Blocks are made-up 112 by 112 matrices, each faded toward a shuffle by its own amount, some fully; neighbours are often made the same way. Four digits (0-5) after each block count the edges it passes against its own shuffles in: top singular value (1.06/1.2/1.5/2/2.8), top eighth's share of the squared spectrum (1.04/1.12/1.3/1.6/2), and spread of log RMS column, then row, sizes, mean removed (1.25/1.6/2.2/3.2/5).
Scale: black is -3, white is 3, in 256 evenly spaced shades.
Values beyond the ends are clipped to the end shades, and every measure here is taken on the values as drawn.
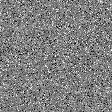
2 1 0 0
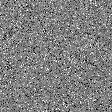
0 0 0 0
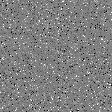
2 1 0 0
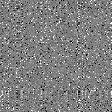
4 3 2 1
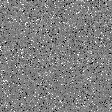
3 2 0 0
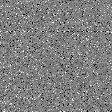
3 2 1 1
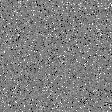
2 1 0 0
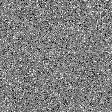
0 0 0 0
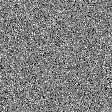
0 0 0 0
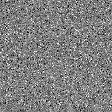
3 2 1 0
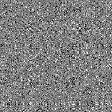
4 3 2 2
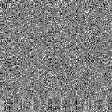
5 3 3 2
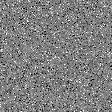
3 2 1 0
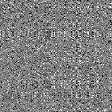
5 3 3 2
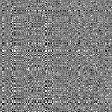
5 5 4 4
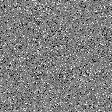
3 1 0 0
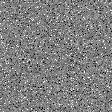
2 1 0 0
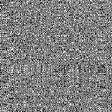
4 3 2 2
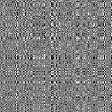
5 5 4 4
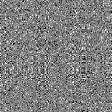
4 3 2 2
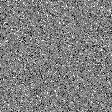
2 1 0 0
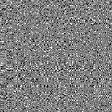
5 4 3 3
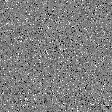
2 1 0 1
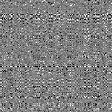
5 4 3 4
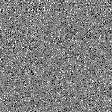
3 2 1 2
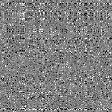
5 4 2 3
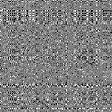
5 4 3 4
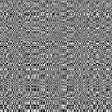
5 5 4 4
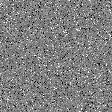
1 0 0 0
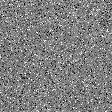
2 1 0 0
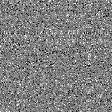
4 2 1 1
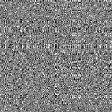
5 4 3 3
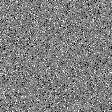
3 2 0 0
